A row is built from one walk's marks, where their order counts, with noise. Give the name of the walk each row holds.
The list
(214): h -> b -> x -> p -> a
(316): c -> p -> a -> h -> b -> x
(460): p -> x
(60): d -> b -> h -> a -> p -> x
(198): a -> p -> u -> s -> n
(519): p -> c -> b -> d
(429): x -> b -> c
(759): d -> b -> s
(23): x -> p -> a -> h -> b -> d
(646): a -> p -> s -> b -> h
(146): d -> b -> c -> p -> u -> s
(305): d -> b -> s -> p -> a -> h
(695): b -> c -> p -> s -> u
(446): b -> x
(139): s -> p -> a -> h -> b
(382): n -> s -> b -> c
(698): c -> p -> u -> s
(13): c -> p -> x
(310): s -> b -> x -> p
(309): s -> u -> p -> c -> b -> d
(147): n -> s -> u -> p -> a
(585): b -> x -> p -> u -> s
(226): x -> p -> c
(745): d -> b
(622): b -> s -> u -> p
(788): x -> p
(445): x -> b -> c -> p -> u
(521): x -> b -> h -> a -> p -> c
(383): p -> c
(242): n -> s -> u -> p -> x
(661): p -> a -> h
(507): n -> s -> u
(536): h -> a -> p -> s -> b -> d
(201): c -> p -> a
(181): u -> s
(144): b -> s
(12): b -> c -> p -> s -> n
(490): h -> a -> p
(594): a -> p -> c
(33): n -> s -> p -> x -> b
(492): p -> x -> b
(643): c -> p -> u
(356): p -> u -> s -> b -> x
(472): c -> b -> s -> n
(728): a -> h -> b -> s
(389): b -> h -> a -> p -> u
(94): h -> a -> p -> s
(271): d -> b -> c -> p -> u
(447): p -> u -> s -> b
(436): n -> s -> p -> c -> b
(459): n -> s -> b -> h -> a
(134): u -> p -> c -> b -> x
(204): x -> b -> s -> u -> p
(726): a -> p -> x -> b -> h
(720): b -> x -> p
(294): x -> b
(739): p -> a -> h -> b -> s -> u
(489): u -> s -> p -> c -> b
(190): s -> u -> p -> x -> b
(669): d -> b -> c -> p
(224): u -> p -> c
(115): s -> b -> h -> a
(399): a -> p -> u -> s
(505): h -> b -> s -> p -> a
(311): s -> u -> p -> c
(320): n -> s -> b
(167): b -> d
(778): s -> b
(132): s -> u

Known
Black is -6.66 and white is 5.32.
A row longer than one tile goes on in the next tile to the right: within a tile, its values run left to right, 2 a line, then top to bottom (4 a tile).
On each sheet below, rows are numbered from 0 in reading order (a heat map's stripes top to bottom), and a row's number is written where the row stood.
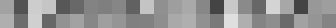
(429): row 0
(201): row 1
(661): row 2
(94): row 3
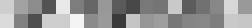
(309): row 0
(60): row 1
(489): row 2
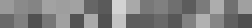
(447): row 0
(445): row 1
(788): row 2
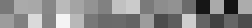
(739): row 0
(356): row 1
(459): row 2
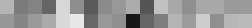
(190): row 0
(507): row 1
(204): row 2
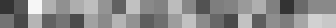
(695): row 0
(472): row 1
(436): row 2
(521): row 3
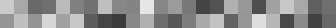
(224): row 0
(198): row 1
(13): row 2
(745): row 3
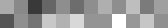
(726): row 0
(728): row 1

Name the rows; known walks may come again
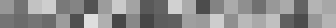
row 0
(356)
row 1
(745)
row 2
(383)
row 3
(147)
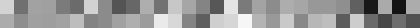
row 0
(134)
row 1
(492)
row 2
(309)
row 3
(204)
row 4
(459)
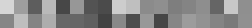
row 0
(778)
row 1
(585)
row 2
(201)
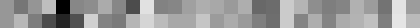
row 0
(382)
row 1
(23)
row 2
(622)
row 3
(214)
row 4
(139)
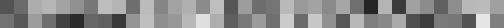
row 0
(12)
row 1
(399)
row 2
(144)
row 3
(316)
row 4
(115)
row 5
(181)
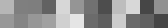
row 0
(190)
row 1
(720)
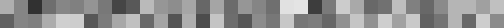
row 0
(521)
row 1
(13)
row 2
(646)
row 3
(446)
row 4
(224)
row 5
(132)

